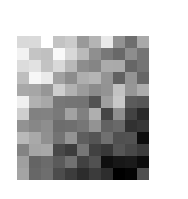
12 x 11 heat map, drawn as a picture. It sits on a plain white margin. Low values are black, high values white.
Ninth with the lowest average: bottom right. Slope: up to the top left. Ninth with the highest average: top left. Stripes: none. Mirror symmetry: none.
